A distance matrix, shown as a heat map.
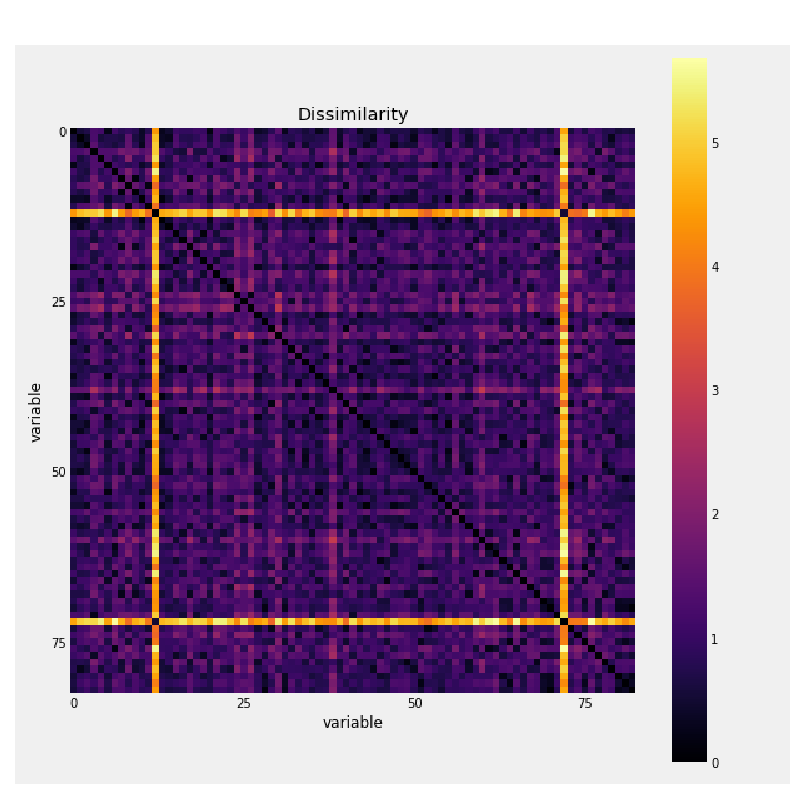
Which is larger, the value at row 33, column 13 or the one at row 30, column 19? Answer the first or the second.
the second
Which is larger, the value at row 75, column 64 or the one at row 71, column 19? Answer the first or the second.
the second
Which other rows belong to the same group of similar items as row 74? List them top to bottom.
0, 1, 2, 3, 4, 5, 6, 7, 8, 9, 10, 11, 13, 14, 15, 16, 17, 18, 19, 20, 21, 22, 23, 24, 25, 26, 27, 28, 29, 30, 31, 32, 33, 34, 35, 36, 37, 38, 39, 40, 41, 42, 43, 44, 45, 46, 47, 48, 49, 50, 51, 52, 53, 54, 55, 56, 57, 58, 59, 60, 61, 62, 63, 64, 65, 66, 67, 68, 69, 70, 71, 73, 75, 76, 77, 78, 79, 80, 81, 82
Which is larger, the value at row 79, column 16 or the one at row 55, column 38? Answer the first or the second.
the second
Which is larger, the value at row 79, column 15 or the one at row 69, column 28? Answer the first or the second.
the first
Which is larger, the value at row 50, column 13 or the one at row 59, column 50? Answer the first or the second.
the second
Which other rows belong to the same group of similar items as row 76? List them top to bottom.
0, 1, 2, 3, 4, 5, 6, 7, 8, 9, 10, 11, 13, 14, 15, 16, 17, 18, 19, 20, 21, 22, 23, 24, 25, 26, 27, 28, 29, 30, 31, 32, 33, 34, 35, 36, 37, 38, 39, 40, 41, 42, 43, 44, 45, 46, 47, 48, 49, 50, 51, 52, 53, 54, 55, 56, 57, 58, 59, 60, 61, 62, 63, 64, 65, 66, 67, 68, 69, 70, 71, 73, 74, 75, 77, 78, 79, 80, 81, 82
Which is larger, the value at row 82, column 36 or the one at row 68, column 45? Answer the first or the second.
the second
